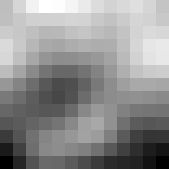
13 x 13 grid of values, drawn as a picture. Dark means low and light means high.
Calmest part: top right. Lone odd cells: none. Slope: up to the top.
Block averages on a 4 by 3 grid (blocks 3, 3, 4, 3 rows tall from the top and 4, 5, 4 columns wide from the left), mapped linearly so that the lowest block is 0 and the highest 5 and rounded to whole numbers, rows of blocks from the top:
555
435
223
120
